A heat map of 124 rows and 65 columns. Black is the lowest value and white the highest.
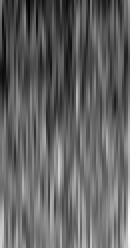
Average level on the scale: 40%. Slope: up to the bottom. Grain: streaks running down.
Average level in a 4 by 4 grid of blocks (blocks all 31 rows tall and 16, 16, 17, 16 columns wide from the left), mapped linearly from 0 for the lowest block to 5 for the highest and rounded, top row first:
0 0 1 1 / 1 1 1 2 / 3 4 3 4 / 4 4 4 5
